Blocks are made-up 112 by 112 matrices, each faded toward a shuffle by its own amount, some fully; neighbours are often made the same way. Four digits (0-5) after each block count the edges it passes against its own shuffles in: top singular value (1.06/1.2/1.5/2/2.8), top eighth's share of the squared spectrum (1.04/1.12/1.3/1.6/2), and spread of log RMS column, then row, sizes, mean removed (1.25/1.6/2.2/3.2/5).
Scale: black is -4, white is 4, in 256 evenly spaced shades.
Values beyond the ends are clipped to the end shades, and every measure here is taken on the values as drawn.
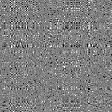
5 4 3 3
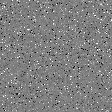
0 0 0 0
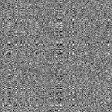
5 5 3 3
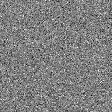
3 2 0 0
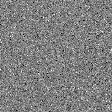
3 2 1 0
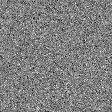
2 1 0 0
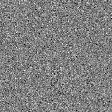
3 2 1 0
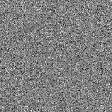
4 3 1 1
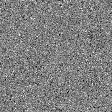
2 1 0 0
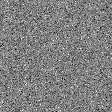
0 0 0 0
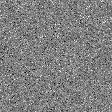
0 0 0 0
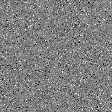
3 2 0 1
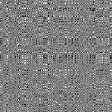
5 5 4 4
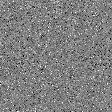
2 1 0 0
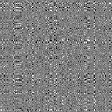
5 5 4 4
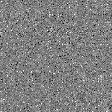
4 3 1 1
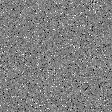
0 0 0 0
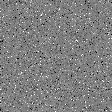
2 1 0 0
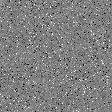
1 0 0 0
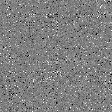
3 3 2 2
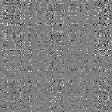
4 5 4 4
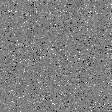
2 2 1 1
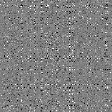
4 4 3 3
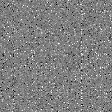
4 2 2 1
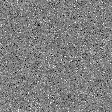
0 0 1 0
